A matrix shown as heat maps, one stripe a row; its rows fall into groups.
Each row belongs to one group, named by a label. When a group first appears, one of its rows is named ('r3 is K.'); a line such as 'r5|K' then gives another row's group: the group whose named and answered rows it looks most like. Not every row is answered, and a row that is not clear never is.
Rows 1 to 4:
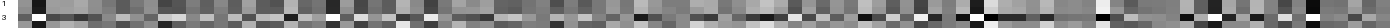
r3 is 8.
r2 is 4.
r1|4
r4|4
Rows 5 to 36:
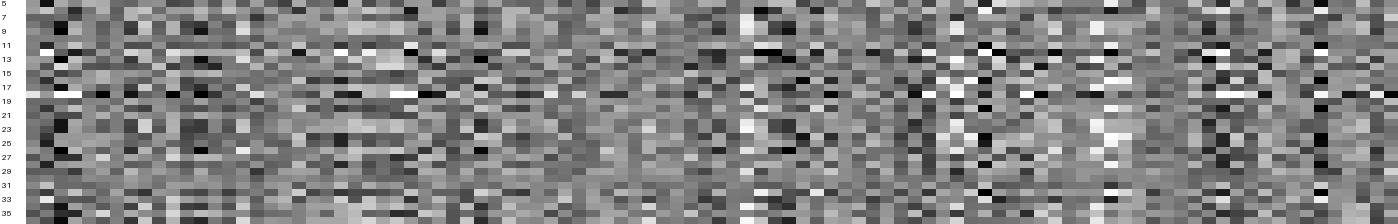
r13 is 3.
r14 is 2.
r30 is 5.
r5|4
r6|8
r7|5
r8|3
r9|3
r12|8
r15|5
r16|4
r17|3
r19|5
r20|4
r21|5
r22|3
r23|3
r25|4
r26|3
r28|4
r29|5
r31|8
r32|4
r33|8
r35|5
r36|3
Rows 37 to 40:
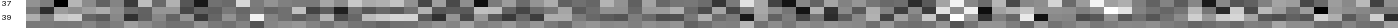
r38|4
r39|2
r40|5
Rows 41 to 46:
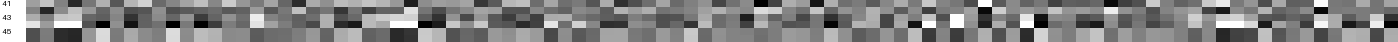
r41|8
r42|4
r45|5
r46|5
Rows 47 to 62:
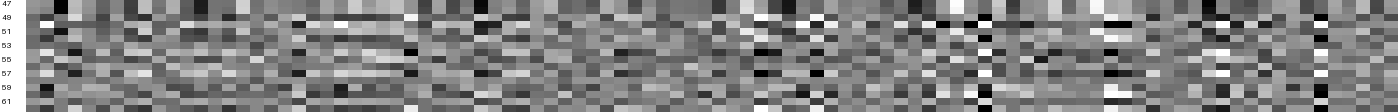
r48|3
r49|4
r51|3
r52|4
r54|8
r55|2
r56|5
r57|8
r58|5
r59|4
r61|8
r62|4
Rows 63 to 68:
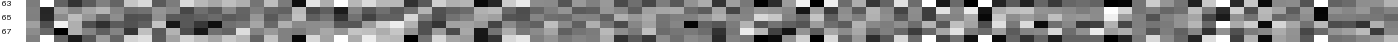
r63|8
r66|2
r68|8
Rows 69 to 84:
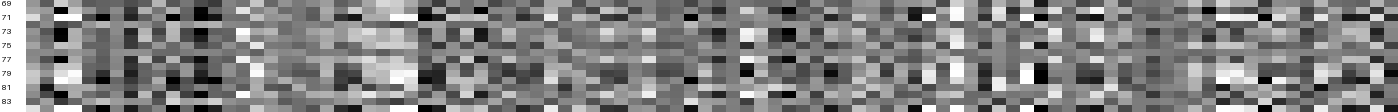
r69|2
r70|3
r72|5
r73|3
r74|3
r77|3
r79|2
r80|2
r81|4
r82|3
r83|5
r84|2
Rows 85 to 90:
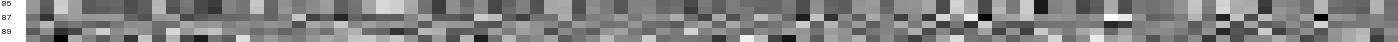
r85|2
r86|2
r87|4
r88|8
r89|5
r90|3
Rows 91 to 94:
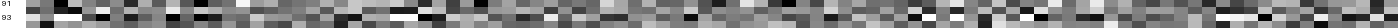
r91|3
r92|5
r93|2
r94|4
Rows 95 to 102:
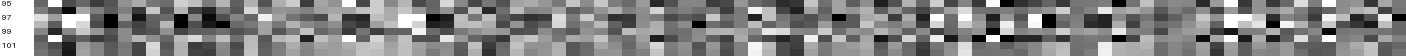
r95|8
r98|2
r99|4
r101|3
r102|3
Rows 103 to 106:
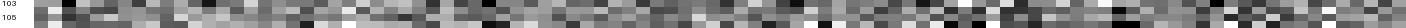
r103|3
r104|8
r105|5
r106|8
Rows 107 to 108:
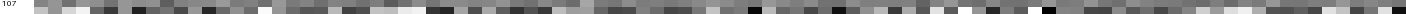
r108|2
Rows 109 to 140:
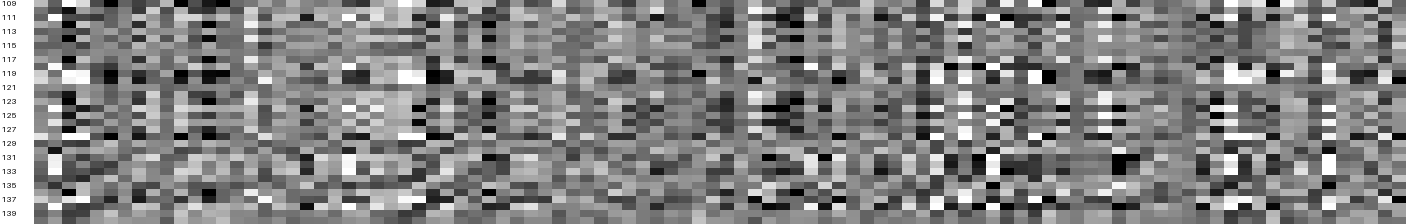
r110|3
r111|8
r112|3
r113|5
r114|3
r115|5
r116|5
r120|2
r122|3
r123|3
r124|8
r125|3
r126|8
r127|3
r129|5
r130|4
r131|8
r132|8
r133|8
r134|5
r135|4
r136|3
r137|2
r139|5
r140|5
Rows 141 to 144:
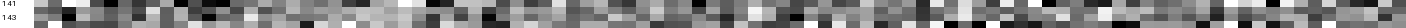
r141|2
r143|3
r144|8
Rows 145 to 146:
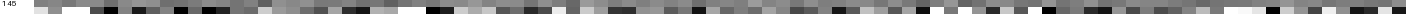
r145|5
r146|2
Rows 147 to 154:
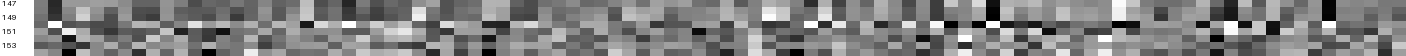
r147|4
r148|4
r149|4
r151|2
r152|3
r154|3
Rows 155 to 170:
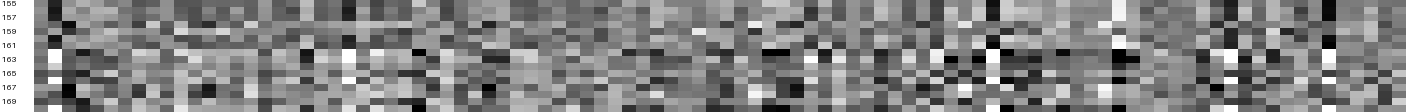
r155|4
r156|4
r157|4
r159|5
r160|4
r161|4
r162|8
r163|8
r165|5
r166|8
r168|3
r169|5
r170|8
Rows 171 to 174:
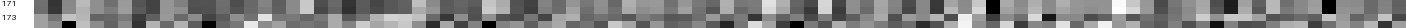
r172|4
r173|2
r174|3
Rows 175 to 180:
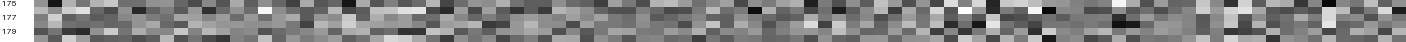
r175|4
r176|2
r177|8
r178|8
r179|5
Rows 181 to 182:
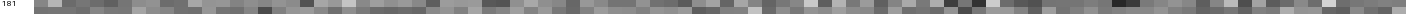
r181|8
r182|5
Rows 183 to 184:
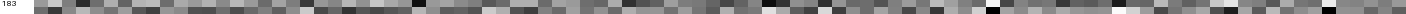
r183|8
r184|4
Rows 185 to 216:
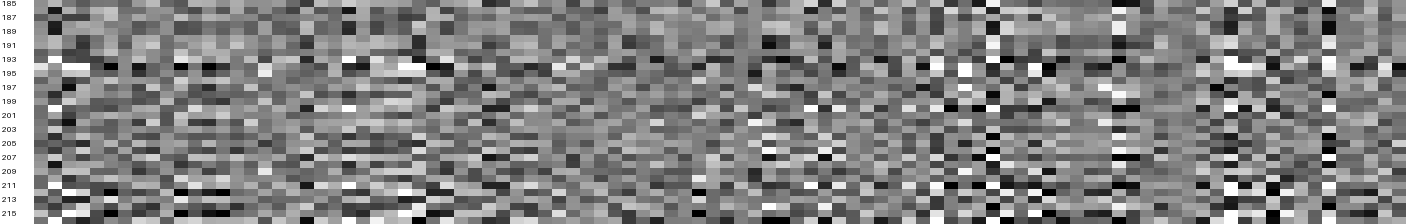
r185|8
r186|4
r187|5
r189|4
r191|8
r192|5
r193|8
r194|2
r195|2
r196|5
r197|3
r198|4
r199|2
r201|5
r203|8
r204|4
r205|5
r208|4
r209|2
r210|5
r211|8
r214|4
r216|8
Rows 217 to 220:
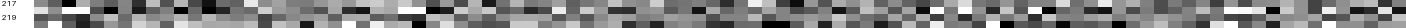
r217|3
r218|2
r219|5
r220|8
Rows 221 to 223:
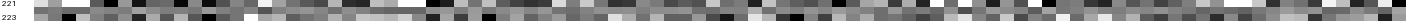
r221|2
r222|5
